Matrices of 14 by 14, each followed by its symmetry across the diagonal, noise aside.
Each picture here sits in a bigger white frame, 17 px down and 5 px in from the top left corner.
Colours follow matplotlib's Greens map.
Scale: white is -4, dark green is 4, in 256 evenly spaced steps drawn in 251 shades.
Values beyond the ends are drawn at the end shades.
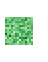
neither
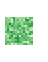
neither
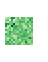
symmetric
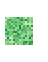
symmetric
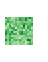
neither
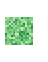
symmetric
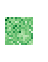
symmetric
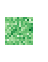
neither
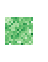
symmetric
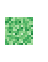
symmetric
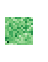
neither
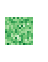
neither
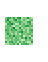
neither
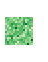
symmetric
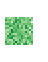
neither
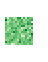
neither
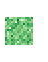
symmetric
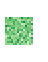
neither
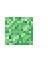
symmetric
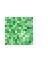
symmetric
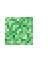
symmetric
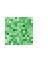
neither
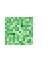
symmetric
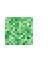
neither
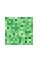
symmetric
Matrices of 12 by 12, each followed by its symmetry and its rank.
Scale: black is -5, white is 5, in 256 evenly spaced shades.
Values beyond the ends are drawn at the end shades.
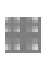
symmetric, rank one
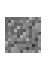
symmetric, full rank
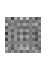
antisymmetric, rank two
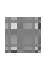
symmetric, rank one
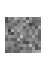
neither, full rank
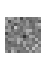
symmetric, full rank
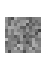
neither, full rank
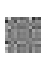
antisymmetric, rank two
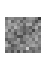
neither, full rank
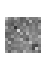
symmetric, full rank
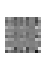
antisymmetric, rank two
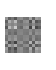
symmetric, rank one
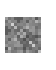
symmetric, full rank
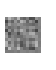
antisymmetric, rank two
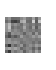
antisymmetric, rank two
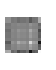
symmetric, rank one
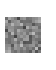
symmetric, full rank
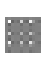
symmetric, rank one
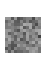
neither, full rank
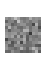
neither, full rank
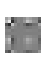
symmetric, rank one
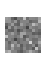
symmetric, full rank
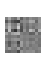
antisymmetric, rank two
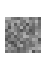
neither, full rank
